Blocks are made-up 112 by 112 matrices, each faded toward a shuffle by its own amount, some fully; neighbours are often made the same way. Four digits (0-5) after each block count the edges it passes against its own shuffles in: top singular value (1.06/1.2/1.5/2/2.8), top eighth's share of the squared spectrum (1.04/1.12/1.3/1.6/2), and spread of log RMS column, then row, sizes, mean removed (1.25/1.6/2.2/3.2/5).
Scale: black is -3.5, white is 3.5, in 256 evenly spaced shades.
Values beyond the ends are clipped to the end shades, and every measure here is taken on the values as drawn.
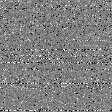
2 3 0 3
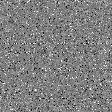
1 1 0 2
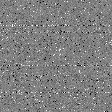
2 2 0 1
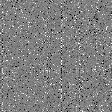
4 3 2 0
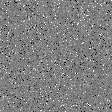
0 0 0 0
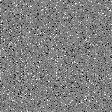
3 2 1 0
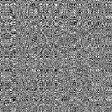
5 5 3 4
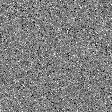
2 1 0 0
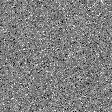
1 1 0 0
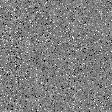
1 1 1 0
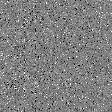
1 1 1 0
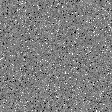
0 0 0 0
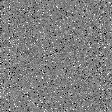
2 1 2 0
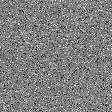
0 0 0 0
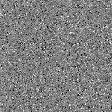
3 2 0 1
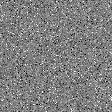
2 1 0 0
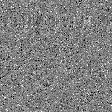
3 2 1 0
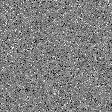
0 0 0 0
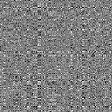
5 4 3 3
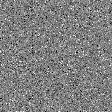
3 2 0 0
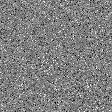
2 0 0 0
